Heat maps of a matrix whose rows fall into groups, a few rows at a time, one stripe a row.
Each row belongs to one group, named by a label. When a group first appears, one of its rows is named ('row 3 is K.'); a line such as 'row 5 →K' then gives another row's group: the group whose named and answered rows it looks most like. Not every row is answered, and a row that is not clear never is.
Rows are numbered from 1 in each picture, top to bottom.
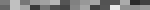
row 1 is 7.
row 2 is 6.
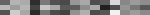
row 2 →7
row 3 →6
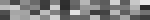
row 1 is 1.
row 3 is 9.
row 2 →7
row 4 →7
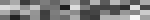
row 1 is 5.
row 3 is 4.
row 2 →9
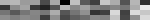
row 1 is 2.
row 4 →1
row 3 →1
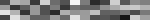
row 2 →1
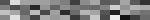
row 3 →7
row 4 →5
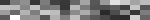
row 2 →9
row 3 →7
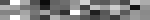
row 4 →4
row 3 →9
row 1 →6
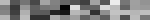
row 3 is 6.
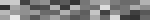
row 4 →5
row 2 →2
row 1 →5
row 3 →5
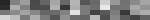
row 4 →5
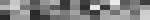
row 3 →4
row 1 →2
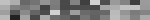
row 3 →1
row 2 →1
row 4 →1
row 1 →5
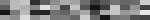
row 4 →7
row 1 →4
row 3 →6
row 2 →9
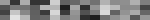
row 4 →4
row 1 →1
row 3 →2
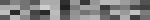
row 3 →1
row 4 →7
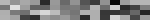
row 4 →5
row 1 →4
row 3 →7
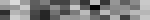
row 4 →6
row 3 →6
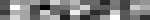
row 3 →9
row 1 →9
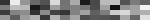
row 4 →4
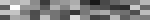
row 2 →9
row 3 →5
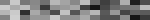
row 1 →7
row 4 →7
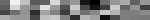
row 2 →9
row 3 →2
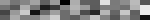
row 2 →6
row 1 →2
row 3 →4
